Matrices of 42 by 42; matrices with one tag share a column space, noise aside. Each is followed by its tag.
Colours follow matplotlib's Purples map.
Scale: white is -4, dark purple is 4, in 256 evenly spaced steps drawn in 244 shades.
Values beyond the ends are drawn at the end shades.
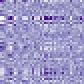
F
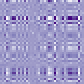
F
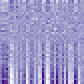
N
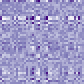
F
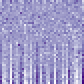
N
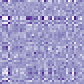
F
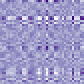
F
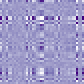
F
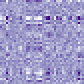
F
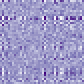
F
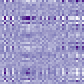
F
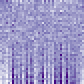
N
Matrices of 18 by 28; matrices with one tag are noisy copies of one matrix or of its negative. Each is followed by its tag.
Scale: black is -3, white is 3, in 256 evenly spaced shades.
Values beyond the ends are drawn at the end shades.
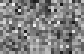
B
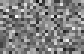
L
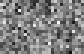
B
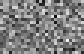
L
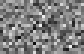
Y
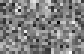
B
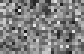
B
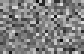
L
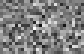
Y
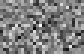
Y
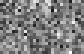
B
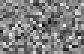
Y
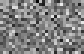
L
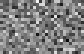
L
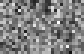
B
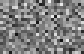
L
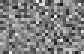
L
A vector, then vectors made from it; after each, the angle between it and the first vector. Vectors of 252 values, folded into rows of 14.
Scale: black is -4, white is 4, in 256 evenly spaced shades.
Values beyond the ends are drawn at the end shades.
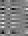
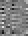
nearly parallel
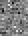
partly aligned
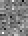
partly opposed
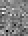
partly opposed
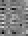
nearly parallel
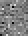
partly opposed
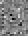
partly opposed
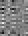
nearly parallel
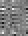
nearly opposite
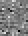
partly opposed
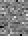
partly opposed
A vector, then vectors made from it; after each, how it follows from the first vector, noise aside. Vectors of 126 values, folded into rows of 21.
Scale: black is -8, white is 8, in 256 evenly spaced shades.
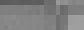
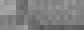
reversed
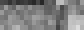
scaled up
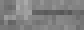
wrapped around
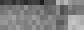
scaled up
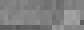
wrapped around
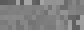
sign-scrambled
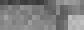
scaled up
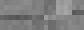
wrapped around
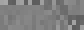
sign-scrambled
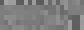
sign-scrambled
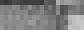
scaled up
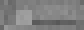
wrapped around
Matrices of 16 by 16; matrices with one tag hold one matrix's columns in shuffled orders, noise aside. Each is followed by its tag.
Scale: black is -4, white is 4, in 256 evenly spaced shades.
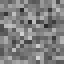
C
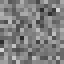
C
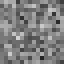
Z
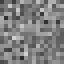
Z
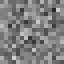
C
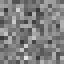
C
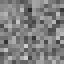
C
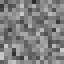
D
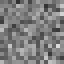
D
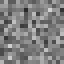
C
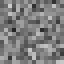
D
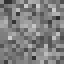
Z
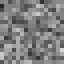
D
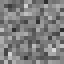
D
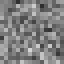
D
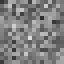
Z
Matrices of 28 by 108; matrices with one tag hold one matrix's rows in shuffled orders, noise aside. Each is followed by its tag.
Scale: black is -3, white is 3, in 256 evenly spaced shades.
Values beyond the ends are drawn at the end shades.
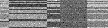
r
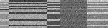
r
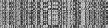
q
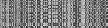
q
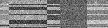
r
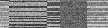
r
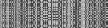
q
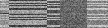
r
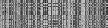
q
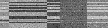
r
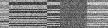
r
